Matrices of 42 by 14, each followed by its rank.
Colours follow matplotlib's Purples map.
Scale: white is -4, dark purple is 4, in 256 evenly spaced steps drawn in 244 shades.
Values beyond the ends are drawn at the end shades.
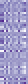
two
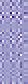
two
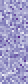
full rank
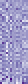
three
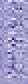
three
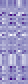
two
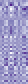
two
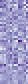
three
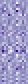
three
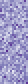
full rank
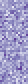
full rank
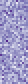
full rank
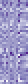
three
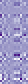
two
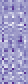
three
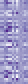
two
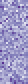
full rank
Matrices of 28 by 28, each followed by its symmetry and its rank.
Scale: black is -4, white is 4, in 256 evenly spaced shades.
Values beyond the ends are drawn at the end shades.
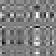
neither, rank two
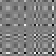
symmetric, rank one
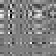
neither, rank two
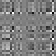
neither, rank two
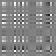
symmetric, rank one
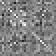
symmetric, rank five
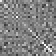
symmetric, rank five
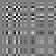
symmetric, rank one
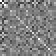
symmetric, rank five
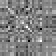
symmetric, rank three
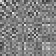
symmetric, rank three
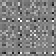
symmetric, rank three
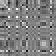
symmetric, rank three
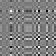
symmetric, rank one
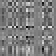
neither, rank two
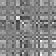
symmetric, rank three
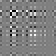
symmetric, rank one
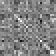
symmetric, rank five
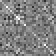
symmetric, rank five
